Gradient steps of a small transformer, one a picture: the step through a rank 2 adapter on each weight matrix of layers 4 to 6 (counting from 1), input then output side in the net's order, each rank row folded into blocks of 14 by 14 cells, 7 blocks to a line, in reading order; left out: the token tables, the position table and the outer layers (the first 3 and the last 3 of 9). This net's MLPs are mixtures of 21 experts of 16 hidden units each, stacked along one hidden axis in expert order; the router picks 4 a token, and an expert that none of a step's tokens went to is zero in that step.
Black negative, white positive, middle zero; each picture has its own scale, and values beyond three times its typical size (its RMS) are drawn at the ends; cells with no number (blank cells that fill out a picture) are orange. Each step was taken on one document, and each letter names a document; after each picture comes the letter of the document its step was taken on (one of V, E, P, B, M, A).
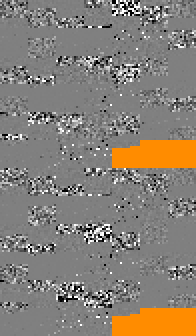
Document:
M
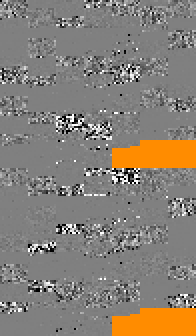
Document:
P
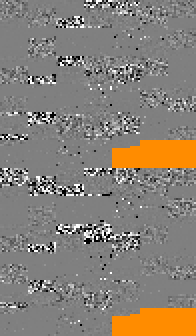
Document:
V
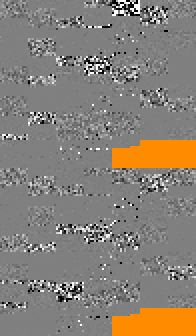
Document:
M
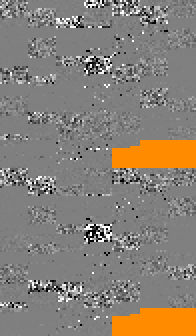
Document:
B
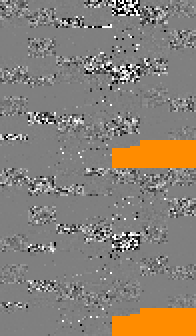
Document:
M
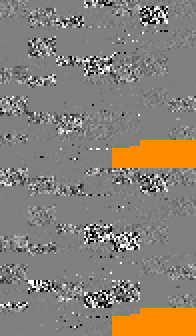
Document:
B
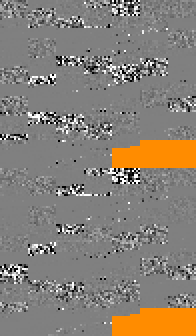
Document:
P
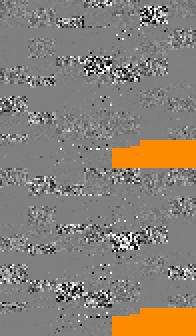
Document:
B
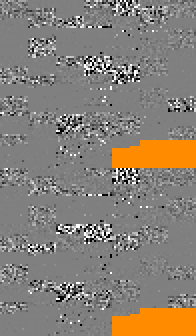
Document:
V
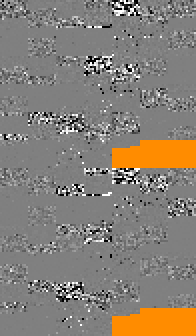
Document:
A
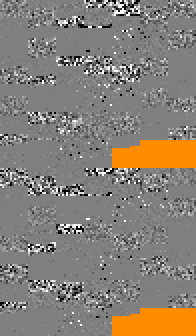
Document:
M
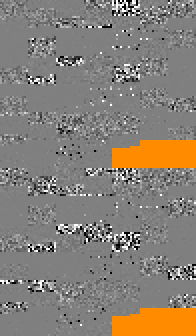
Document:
V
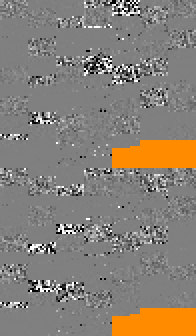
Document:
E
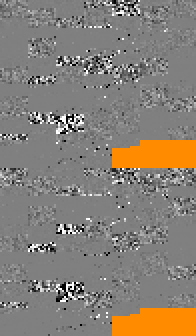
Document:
E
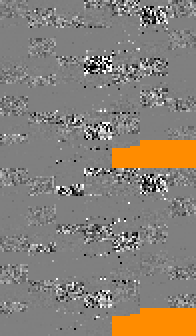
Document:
P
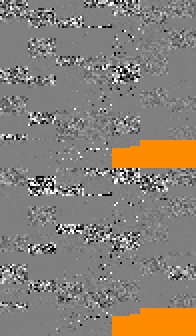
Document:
B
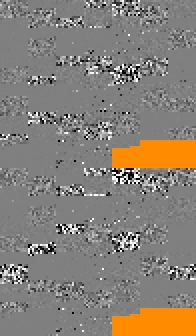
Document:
P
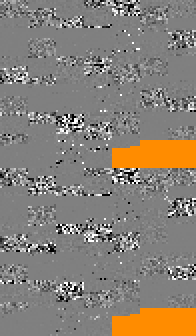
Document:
P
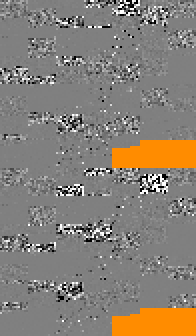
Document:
M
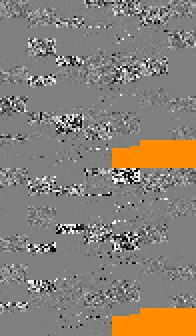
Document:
B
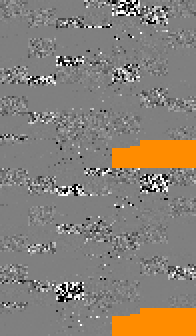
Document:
M
